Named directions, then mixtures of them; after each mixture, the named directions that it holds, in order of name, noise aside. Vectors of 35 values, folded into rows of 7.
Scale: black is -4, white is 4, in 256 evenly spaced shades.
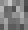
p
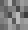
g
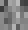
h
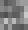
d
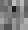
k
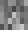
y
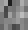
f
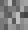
g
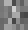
d, g, k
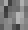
f, g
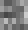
d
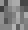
h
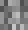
h, y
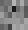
k, y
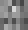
d, k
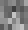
y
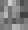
d, f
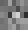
g
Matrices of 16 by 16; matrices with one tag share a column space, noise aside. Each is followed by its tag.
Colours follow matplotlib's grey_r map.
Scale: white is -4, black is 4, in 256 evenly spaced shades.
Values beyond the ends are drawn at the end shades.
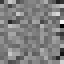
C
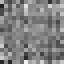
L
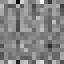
L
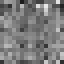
L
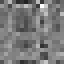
L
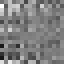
L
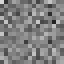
C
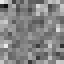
L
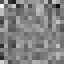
L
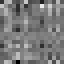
L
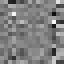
C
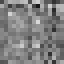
L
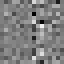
C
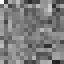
L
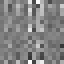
L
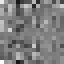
L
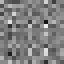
C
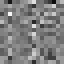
C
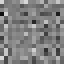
C
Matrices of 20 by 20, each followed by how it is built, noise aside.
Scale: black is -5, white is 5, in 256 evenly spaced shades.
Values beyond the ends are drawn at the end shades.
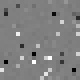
sparse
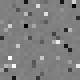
sparse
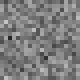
noise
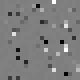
sparse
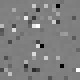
sparse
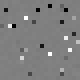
sparse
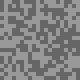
noise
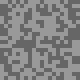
noise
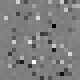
sparse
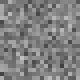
noise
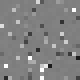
sparse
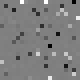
sparse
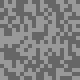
noise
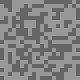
noise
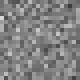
noise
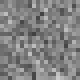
noise
